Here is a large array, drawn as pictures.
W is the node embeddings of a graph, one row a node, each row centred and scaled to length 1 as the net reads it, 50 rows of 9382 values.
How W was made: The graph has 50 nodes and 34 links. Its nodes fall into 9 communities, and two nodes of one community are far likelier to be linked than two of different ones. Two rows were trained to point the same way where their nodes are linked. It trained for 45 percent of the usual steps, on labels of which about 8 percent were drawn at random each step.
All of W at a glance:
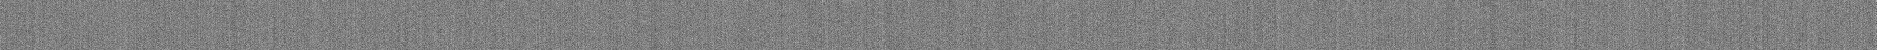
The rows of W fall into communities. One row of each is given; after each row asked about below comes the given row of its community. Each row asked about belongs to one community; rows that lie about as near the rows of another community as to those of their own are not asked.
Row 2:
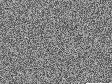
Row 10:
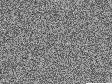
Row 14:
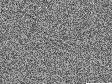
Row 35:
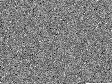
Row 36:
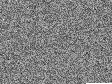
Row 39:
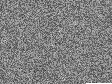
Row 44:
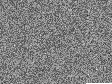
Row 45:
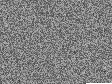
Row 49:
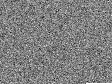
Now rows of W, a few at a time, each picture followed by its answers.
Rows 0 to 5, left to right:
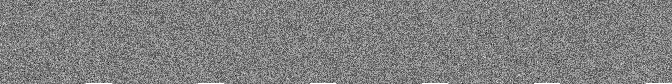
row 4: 2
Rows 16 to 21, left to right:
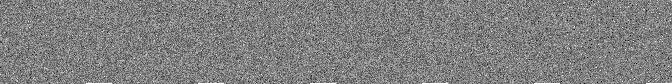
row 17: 36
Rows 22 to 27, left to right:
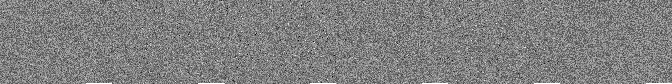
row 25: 44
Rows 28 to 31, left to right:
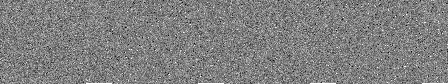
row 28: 49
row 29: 45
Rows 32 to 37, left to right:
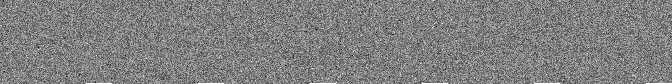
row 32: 14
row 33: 39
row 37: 44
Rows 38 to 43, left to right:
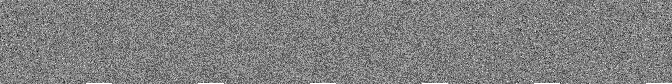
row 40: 39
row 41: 35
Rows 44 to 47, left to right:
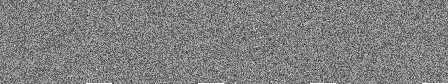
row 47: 10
